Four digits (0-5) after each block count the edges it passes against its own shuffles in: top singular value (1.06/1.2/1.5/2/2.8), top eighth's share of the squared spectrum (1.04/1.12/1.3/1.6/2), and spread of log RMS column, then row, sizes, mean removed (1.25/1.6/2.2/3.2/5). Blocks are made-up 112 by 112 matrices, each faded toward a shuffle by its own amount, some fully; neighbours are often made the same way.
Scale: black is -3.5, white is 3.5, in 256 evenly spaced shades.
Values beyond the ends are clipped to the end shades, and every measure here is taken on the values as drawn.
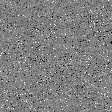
0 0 0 0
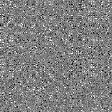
4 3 2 2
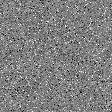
1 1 0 0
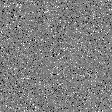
0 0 0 0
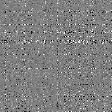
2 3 3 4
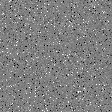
0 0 0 0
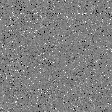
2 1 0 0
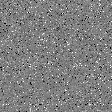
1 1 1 1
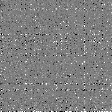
3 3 2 3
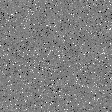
0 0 0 0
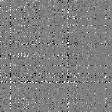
3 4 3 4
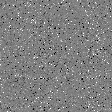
1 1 1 1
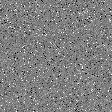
2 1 0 0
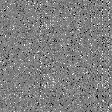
4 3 2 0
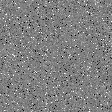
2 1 0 0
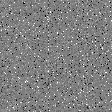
2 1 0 0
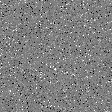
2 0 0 0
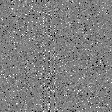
3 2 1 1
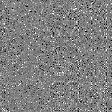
4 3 2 1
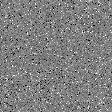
3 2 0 0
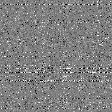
2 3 2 3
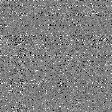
2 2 2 3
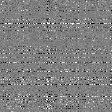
3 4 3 4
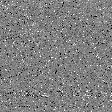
1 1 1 1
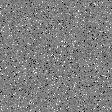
0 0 0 0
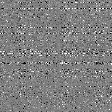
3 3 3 4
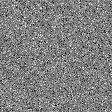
1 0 0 0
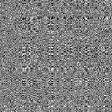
5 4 3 3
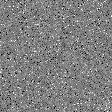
2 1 0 0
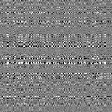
5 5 3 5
